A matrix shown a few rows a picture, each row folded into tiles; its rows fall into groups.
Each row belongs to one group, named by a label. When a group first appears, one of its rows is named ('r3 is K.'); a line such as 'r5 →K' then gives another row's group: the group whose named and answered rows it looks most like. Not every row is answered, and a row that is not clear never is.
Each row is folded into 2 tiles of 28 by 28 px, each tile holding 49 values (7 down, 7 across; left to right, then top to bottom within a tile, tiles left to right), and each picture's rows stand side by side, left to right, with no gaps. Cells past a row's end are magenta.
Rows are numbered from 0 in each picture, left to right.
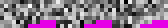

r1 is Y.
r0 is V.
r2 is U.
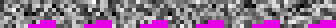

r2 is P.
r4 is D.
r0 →P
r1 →P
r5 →D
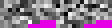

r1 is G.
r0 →D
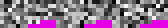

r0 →U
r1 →P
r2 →G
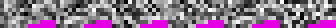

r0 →D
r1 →D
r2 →U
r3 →U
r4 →D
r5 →V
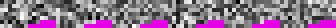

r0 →G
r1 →U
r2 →U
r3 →G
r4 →U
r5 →Y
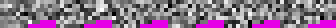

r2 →Y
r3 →G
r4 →Y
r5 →U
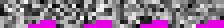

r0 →P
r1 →V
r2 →G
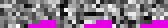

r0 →D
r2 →G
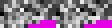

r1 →P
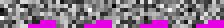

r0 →Y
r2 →G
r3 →V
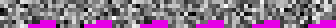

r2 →Y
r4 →D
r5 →V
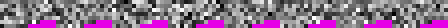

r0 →V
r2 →U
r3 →V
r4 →P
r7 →Y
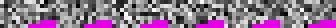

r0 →U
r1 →V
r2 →U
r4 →P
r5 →P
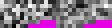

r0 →V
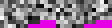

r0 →G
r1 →V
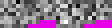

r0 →V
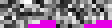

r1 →U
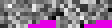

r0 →D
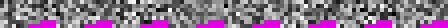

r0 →G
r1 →P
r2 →G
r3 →U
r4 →G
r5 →G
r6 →P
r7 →P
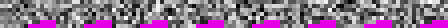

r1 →G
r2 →V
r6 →U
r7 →Y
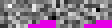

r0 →D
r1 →G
